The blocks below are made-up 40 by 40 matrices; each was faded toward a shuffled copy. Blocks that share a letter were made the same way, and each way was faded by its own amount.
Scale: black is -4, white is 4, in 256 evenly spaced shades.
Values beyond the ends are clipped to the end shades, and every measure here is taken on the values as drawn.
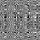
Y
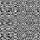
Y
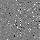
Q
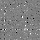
Q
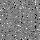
Q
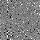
Q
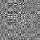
Y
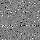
Q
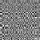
Y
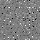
Q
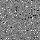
Q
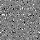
Q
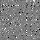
Q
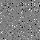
Q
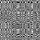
Y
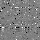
Q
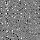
Q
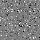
Q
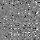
Q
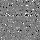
Q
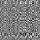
Y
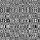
Y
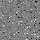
Q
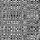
Y
